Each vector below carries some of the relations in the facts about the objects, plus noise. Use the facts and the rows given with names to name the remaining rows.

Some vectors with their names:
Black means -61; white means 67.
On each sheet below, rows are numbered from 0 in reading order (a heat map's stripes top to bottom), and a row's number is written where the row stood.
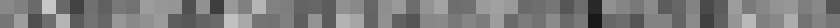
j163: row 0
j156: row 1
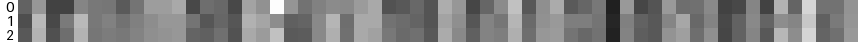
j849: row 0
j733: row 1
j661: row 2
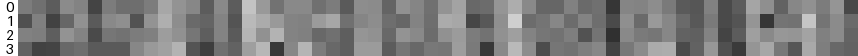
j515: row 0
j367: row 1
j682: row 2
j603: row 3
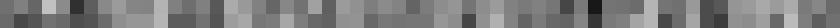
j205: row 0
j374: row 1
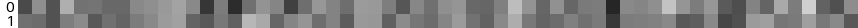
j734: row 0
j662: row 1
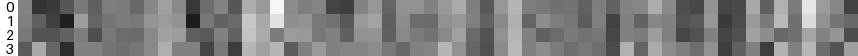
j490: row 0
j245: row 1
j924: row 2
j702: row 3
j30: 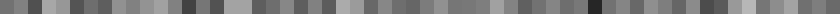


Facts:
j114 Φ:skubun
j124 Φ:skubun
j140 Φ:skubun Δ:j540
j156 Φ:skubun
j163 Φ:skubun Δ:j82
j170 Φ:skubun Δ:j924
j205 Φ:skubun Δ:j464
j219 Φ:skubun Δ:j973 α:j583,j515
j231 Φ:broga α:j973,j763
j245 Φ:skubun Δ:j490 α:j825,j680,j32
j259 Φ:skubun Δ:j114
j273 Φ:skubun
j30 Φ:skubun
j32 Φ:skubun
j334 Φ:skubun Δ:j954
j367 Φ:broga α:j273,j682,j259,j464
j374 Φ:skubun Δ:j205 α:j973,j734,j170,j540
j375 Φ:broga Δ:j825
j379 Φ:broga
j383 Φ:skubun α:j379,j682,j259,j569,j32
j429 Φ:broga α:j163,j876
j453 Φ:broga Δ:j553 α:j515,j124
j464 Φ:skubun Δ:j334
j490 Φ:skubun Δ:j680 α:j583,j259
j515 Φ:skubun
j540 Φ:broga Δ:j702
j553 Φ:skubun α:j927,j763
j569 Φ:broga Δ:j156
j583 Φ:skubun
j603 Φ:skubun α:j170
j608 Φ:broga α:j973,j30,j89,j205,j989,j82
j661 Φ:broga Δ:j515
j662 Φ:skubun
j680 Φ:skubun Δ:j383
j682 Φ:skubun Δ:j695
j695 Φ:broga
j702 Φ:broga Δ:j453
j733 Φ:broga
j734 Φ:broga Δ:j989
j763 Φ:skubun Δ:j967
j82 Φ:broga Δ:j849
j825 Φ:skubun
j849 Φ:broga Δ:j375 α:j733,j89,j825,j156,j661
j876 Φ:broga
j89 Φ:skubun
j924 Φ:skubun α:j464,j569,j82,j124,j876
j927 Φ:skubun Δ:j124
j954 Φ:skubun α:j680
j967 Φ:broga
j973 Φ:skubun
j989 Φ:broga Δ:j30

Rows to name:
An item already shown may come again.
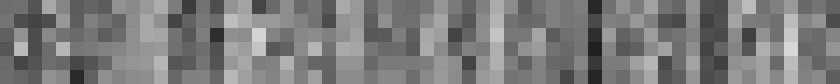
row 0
j973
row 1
j383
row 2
j375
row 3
j661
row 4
j374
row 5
j334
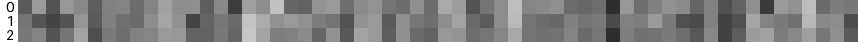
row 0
j569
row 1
j383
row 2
j32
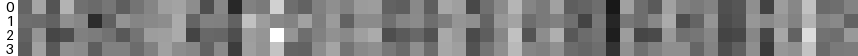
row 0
j82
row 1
j334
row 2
j849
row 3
j569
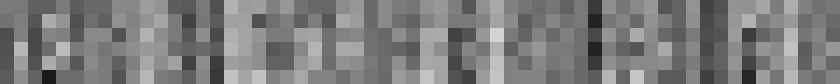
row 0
j140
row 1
j30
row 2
j429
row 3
j733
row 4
j876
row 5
j453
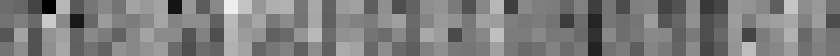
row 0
j954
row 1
j464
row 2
j379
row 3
j89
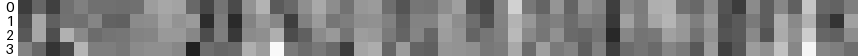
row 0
j231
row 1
j540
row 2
j989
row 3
j680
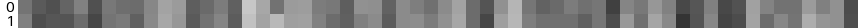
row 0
j924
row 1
j219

